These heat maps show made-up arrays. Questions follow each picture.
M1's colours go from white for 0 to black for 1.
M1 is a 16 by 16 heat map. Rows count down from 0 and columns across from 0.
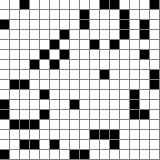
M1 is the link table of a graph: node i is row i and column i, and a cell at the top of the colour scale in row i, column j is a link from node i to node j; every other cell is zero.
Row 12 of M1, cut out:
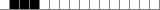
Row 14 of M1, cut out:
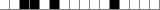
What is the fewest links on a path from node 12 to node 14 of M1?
2
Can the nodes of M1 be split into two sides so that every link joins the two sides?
yes
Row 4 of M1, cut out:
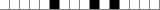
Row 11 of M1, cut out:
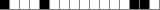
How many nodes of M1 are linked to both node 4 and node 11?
0
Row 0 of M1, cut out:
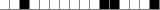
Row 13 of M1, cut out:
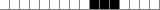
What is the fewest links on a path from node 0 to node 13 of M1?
2
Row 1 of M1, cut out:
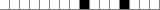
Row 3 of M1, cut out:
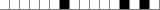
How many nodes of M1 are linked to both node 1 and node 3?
1
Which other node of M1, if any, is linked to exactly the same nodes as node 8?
none
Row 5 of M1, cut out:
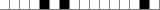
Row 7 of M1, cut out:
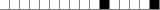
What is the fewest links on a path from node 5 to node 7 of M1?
5
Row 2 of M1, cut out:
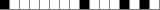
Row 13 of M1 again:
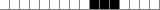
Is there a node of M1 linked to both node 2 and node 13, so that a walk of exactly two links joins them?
no
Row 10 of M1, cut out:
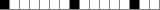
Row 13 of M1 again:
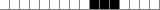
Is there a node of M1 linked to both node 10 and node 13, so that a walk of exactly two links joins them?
no
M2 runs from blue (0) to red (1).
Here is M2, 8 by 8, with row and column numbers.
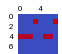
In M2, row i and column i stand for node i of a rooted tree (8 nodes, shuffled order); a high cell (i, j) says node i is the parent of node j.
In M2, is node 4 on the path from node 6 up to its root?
yes
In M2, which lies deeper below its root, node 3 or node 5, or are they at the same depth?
node 3
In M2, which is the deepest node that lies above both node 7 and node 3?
1
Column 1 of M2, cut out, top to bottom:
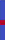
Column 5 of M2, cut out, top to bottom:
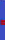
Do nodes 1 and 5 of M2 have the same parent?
yes
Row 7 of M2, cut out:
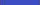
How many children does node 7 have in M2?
0
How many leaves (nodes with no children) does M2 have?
6
